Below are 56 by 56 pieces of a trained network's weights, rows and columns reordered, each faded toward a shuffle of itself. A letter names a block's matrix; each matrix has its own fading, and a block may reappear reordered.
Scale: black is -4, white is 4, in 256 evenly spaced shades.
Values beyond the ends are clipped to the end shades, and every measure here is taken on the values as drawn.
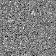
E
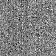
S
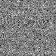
E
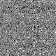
E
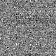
E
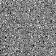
E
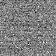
E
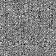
S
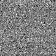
E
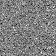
E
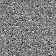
E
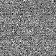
E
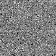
E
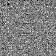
E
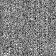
S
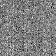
S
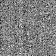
S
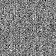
S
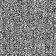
S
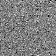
E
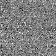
E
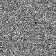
E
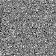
E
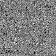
E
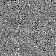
E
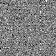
E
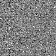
E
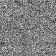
E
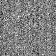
S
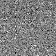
E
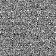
E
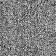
S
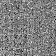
S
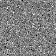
E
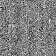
S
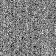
S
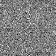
E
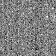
S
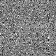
E
